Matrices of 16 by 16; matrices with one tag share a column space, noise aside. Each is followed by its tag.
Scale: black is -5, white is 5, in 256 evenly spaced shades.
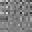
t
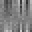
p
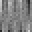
p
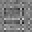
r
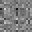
r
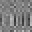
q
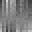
p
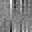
p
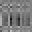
q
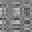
r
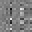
r
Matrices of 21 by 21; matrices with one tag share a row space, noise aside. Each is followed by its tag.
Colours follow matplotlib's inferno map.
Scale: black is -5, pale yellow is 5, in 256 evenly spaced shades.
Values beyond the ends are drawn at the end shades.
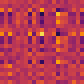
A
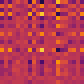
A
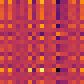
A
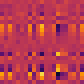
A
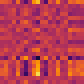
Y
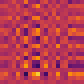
Y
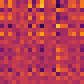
A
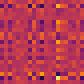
A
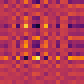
Y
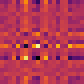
Y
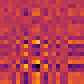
Y
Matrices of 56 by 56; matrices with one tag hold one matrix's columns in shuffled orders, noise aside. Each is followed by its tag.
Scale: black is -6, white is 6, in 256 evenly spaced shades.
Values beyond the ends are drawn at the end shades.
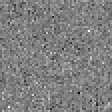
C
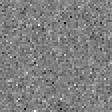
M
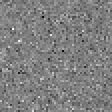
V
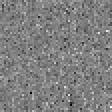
C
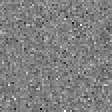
M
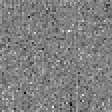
C
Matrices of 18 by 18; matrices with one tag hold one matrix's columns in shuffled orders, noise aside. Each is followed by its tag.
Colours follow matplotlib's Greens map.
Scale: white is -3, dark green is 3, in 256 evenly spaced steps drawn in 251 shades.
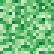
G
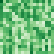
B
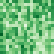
B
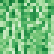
B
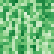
B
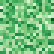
G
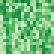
B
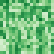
B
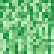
B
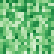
B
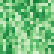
B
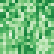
B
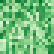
B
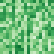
B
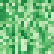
B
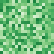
G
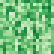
B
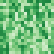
B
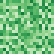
G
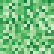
G
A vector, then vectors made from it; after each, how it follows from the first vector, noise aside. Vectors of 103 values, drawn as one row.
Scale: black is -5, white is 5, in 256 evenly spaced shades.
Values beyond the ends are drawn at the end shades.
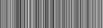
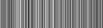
negated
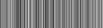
copied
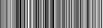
scaled up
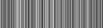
negated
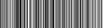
scaled up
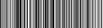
scaled up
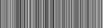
copied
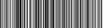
scaled up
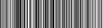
scaled up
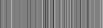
partly zeroed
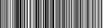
scaled up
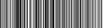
scaled up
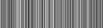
negated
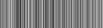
copied
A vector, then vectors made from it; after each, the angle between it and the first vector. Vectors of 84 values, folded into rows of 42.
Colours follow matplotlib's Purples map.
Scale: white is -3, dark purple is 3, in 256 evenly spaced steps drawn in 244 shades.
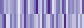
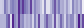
partly opposed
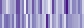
partly opposed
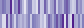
partly opposed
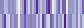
nearly parallel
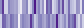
partly aligned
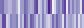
nearly parallel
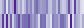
orthogonal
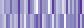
nearly opposite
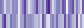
nearly parallel
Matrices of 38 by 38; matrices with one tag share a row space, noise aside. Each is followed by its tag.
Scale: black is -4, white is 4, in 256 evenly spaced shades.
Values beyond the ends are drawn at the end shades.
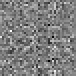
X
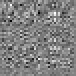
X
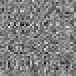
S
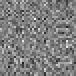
S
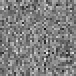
S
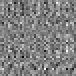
S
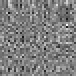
S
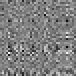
S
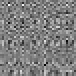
S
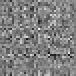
X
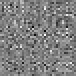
S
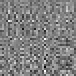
S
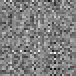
X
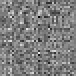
X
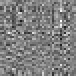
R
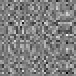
S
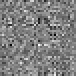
X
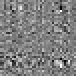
R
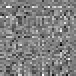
R
